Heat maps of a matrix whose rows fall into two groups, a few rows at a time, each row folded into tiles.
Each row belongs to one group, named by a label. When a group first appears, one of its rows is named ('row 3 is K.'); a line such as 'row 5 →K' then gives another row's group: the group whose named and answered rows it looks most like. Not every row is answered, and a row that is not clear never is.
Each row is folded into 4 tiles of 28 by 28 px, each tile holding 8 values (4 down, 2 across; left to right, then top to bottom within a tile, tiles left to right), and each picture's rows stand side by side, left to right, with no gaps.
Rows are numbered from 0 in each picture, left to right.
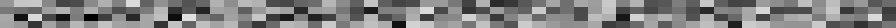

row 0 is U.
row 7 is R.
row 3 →U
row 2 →U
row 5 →R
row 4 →U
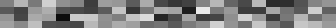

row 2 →U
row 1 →U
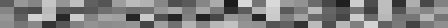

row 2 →R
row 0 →R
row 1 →U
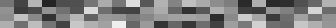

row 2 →U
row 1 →R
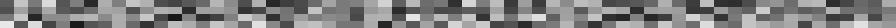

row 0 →R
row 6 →U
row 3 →R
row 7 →U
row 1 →U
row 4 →R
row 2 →U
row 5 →U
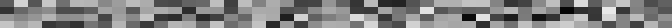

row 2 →R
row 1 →U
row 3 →U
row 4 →U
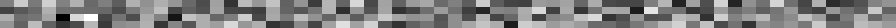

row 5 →U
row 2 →R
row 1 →R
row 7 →U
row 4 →U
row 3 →R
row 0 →R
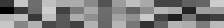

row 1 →U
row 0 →R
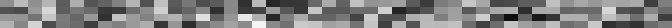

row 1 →R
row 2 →U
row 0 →R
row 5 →R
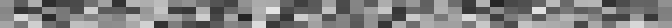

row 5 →U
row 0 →U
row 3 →R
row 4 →U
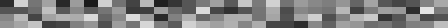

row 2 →R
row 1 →U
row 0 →R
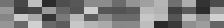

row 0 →U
